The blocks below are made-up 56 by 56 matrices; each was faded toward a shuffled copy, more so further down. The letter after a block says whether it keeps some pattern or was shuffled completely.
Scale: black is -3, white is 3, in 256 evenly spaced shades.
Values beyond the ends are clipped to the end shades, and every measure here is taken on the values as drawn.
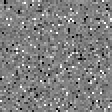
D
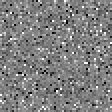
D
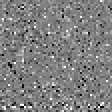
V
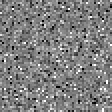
D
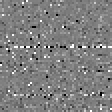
V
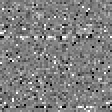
V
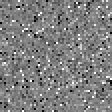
D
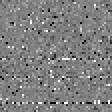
V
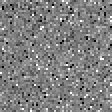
D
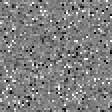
D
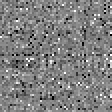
V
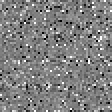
V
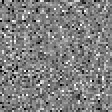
V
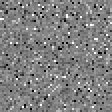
D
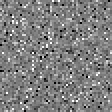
D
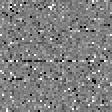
V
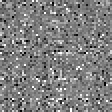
V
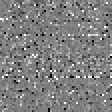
V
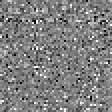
V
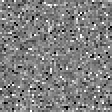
D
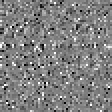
V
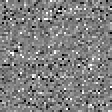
V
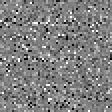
V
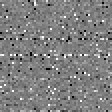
V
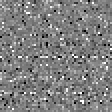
V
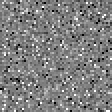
D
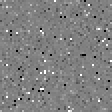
D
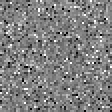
D
